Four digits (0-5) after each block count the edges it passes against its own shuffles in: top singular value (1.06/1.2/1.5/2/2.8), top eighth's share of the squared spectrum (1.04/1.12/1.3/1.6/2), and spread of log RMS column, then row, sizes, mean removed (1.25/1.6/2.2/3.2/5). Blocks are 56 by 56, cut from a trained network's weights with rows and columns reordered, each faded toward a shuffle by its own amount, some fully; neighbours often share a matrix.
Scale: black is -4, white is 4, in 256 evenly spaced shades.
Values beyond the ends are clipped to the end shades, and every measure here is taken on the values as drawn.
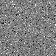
0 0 0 0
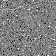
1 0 0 0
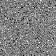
3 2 0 1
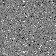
1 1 0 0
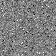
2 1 0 0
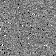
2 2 1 0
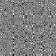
4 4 2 1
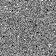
0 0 0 0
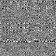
3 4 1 3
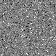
0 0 0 0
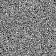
1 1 0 0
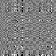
4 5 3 2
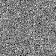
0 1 0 0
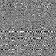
4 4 1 3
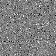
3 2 0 1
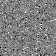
0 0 1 0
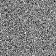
2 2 0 0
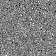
0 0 0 0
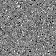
1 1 0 0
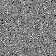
1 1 0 0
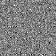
3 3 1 1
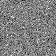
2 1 0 0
